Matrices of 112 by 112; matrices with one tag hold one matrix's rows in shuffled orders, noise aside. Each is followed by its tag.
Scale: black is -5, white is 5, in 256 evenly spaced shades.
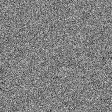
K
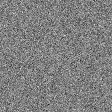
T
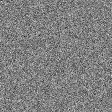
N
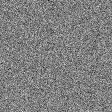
T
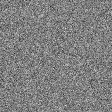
K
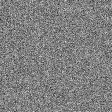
K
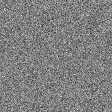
T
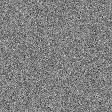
T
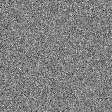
K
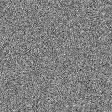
T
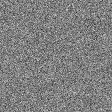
T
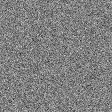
T
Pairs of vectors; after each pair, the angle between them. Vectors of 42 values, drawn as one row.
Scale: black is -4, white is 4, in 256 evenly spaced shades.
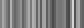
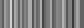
orthogonal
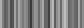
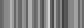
nearly opposite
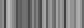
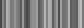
partly aligned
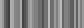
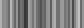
partly aligned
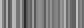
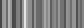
nearly opposite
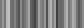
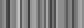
nearly opposite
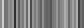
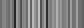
partly aligned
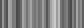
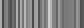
orthogonal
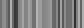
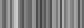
nearly opposite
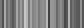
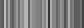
nearly parallel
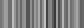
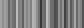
orthogonal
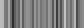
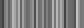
nearly opposite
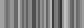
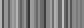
orthogonal
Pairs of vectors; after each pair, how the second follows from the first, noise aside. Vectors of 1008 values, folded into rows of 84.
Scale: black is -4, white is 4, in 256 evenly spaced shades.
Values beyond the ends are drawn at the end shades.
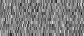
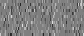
partly zeroed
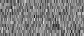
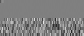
partly zeroed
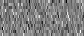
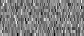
reversed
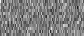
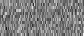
reversed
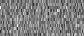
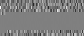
partly zeroed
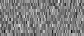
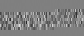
partly zeroed
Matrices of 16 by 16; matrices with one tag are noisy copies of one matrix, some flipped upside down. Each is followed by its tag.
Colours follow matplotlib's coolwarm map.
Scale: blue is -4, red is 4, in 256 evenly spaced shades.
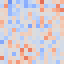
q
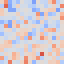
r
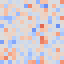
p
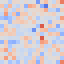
p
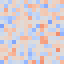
p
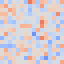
p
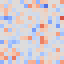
p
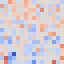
r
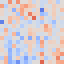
q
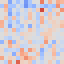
q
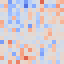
q
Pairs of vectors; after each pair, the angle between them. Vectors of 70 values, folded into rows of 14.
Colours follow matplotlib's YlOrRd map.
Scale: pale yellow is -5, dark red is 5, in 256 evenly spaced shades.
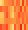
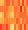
nearly parallel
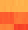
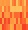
partly aligned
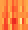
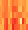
nearly parallel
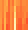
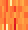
partly opposed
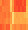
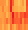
nearly opposite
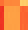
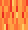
orthogonal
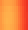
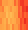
nearly parallel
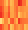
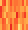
orthogonal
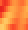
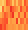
partly opposed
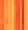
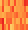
orthogonal
